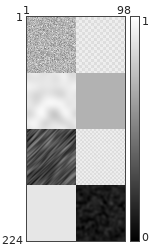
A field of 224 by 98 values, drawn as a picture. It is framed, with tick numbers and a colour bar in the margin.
The table splits into 4 rows of 2 panels. Panel 1,1: high, fine-grained. Panel 1,2: very high, checkered, faint in contrast. Panel 2,1: very high, smooth, faint in contrast. Panel 2,2: high, flat. Panel 3,1: low, slanting up to the right. Panel 3,2: very high, checkered, faint in contrast. Panel 4,1: very high, flat. Panel 4,2: very low, blotchy, faint in contrast.
